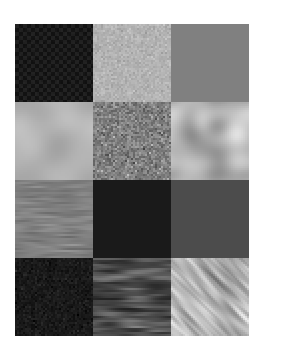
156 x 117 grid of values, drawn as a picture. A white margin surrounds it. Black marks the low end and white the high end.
It is made of 4 by 3 panels. Panel 1,1: very low, checkered, faint in contrast. Panel 1,2: high, fine-grained, faint in contrast. Panel 1,3: middling, flat. Panel 2,1: high, smooth, faint in contrast. Panel 2,2: middling, fine-grained. Panel 2,3: high, smooth. Panel 3,1: middling, streaked across, faint in contrast. Panel 3,2: very low, flat. Panel 3,3: low, flat. Panel 4,1: very low, fine-grained, faint in contrast. Panel 4,2: low, streaked across. Panel 4,3: high, slanting down to the right.
